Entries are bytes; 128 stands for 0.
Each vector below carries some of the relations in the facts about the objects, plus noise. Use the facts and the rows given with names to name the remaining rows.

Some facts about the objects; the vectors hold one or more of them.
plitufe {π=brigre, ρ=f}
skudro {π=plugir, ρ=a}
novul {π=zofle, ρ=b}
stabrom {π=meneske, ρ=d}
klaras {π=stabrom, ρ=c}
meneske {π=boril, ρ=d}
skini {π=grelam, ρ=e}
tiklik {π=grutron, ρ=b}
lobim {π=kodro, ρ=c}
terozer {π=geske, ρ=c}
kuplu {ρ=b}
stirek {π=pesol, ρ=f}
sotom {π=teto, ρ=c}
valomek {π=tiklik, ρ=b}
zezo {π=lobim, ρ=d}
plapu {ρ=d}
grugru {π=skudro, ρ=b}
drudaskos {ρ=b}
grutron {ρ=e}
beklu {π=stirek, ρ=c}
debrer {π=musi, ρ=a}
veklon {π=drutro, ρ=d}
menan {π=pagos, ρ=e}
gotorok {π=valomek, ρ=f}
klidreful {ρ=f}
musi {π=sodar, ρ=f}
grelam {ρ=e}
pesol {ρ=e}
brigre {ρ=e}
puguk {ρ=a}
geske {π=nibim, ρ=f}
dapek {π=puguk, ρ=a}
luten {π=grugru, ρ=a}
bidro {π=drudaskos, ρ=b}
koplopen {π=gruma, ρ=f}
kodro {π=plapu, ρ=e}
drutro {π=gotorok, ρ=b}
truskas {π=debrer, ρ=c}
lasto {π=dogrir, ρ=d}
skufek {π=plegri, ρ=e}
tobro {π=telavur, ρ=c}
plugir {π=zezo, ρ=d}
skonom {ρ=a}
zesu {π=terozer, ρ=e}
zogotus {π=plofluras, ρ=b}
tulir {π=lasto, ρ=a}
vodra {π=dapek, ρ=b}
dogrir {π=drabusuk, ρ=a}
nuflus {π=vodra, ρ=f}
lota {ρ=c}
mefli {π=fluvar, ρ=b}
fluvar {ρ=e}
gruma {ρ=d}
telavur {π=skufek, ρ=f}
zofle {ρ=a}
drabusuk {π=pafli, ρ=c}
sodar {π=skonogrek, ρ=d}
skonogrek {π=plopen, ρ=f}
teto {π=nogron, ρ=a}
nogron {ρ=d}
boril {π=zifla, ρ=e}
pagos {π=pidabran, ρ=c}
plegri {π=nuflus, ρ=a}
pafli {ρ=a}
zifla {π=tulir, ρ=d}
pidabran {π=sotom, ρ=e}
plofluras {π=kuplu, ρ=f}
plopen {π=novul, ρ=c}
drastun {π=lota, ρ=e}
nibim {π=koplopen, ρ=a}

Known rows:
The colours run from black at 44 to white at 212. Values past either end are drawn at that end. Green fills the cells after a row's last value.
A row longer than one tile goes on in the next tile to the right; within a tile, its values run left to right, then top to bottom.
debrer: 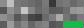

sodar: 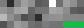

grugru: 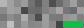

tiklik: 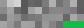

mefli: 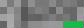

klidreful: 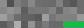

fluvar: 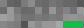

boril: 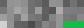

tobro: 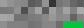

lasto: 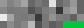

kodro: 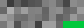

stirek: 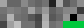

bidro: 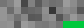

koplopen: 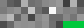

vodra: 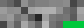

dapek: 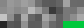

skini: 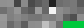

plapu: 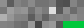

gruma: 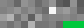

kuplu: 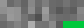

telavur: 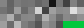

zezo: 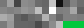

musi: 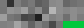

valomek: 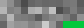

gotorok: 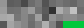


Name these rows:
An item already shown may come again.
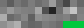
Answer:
plitufe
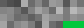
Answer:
nuflus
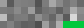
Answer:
pidabran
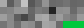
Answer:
plopen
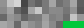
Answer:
tiklik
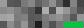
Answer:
stabrom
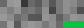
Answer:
bidro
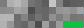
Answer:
zifla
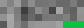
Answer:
mefli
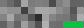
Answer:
vodra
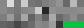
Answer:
nibim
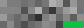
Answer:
geske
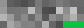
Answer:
gotorok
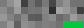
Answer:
bidro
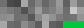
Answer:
nuflus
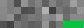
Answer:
plegri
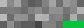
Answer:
sotom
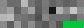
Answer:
plofluras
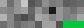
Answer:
plopen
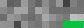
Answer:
novul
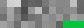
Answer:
tiklik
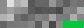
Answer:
tulir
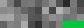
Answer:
stabrom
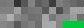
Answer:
drastun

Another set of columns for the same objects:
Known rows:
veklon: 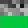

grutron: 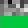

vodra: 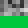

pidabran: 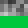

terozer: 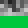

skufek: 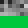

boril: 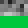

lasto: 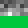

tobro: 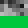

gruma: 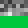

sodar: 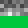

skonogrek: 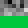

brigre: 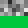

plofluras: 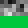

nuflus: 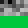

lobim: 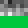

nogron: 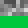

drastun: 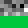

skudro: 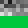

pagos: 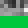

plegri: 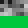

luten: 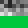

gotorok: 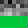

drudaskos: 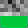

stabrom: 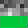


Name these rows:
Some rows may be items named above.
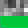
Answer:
teto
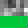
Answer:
teto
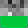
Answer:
grugru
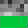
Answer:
boril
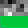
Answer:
plofluras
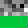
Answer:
drastun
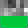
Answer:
teto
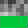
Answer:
pidabran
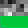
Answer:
plofluras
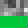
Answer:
teto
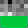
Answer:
kodro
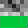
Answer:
bidro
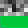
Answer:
lota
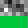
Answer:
plitufe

